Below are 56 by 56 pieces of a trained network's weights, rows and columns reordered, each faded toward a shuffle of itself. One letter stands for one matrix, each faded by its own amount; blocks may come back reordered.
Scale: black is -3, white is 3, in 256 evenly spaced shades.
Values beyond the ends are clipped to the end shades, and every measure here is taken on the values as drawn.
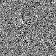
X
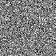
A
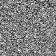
A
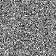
X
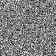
A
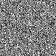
X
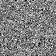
X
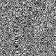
A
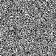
A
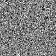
A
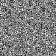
A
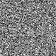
X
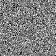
A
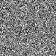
A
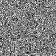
A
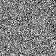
X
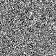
X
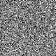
X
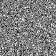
X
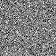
A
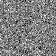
A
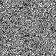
X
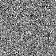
X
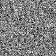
X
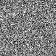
X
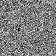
A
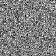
A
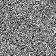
X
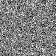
A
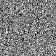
A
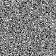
X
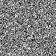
A
